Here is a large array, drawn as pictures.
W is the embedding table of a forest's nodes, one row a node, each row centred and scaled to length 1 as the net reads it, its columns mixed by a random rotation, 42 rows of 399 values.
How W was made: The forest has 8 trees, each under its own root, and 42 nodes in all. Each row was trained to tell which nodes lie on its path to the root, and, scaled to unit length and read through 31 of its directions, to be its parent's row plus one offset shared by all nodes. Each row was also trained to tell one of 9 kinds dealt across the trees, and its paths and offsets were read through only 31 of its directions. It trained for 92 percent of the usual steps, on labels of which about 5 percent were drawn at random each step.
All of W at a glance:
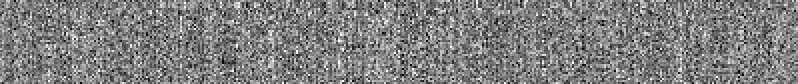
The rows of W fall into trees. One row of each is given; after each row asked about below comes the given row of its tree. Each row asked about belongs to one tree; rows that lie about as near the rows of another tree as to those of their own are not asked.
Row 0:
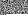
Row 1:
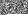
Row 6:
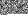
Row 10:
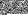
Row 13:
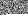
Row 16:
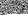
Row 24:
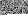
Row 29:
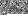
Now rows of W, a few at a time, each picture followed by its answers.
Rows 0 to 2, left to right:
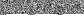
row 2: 6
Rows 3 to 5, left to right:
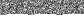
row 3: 1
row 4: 13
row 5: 0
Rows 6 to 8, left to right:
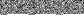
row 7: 6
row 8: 1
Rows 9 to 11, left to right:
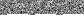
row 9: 24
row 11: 10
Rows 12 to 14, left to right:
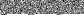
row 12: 16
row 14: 1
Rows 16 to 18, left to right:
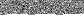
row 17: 24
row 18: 10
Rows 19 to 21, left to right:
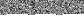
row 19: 29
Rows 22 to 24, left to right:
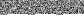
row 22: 6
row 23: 24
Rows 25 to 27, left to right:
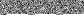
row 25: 16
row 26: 16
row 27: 10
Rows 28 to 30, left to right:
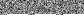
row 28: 1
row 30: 0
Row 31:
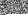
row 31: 16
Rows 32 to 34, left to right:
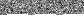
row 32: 24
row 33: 29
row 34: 10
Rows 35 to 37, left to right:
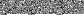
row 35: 10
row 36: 24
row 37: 6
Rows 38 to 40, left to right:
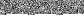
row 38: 13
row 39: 0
